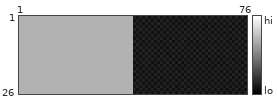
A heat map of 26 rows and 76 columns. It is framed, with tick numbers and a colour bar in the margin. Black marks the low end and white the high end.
It is made of 1 by 2 panels. Panel 1,1: high, flat. Panel 1,2: very low, checkered, faint in contrast.
